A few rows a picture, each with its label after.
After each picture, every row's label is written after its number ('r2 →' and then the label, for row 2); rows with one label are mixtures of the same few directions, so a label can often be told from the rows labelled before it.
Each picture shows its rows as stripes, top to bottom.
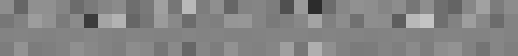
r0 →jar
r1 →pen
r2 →pen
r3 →jar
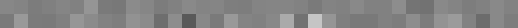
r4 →pen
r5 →jar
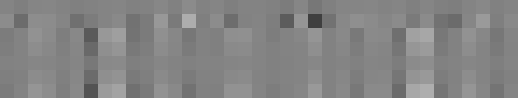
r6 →jar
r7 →jar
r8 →pen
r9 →pen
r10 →pen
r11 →pen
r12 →pen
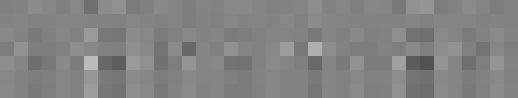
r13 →pen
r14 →jar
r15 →pen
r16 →jar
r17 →pen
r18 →pen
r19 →pen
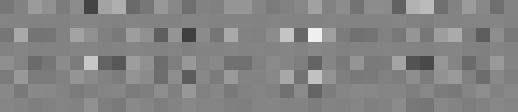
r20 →pen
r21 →pen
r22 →jar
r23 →jar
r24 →pen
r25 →jar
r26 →jar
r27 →pen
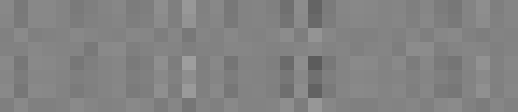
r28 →jar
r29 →jar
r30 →jar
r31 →pen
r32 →jar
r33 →jar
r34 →jar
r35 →jar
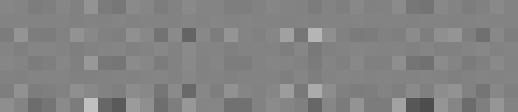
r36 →pen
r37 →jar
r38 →jar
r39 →jar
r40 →pen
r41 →jar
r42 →jar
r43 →pen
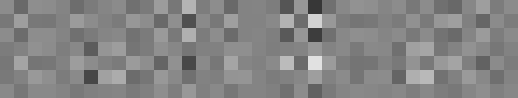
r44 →jar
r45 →jar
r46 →jar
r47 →pen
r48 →jar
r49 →pen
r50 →jar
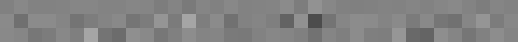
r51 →jar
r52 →jar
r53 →pen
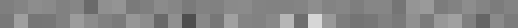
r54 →pen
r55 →jar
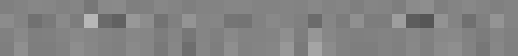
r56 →pen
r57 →pen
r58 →jar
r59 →jar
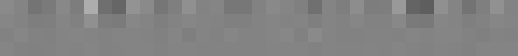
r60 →pen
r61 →pen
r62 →jar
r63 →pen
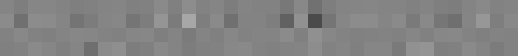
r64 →jar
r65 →jar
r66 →jar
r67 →pen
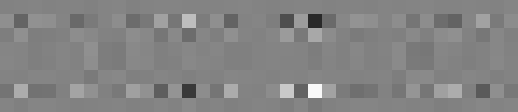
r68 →pen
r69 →jar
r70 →jar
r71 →pen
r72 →pen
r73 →pen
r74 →jar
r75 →jar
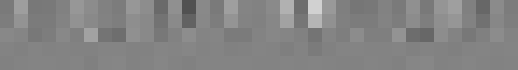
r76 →jar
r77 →jar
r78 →pen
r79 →jar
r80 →pen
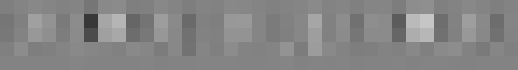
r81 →pen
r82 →pen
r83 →pen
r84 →jar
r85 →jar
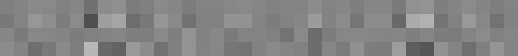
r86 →pen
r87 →pen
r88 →jar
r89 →pen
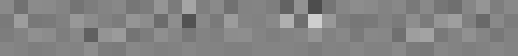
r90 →jar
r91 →jar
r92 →pen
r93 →pen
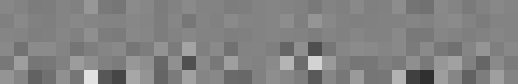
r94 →pen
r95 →jar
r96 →pen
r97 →jar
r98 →jar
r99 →pen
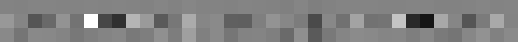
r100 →jar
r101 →pen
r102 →jar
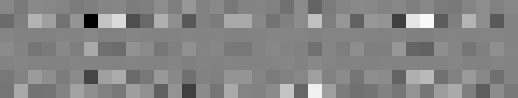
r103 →jar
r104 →pen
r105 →pen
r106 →pen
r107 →jar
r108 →pen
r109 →jar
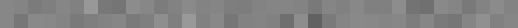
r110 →pen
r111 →jar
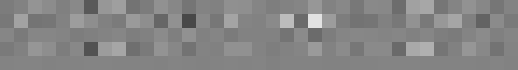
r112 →pen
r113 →jar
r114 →jar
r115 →pen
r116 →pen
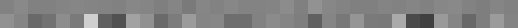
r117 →jar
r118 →pen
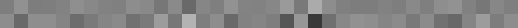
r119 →jar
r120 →jar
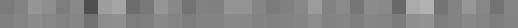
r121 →pen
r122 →pen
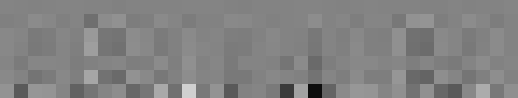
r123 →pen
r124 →pen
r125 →pen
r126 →pen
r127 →jar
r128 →pen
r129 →jar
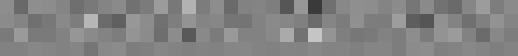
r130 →jar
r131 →pen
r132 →jar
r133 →pen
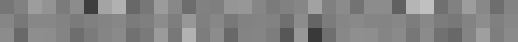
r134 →pen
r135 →jar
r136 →jar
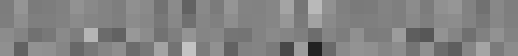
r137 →jar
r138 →jar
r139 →pen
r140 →jar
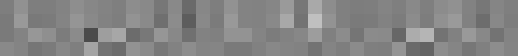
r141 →jar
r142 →jar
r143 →pen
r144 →pen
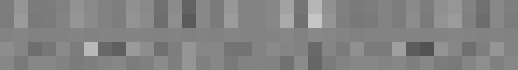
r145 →jar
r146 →jar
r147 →jar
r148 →pen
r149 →jar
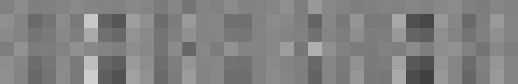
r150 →jar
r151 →pen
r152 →pen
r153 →jar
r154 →pen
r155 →pen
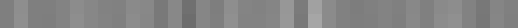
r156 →jar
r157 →jar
